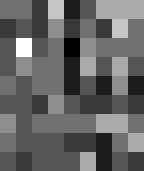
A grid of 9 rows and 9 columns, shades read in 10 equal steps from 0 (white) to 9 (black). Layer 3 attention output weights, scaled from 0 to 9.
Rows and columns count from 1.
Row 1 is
5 5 7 2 8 6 3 3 3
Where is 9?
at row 3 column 5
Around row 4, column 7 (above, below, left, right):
5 8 3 3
